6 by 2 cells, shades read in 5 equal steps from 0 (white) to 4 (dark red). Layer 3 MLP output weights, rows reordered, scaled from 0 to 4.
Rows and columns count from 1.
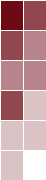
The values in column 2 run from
0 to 3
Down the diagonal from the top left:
4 2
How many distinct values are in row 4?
2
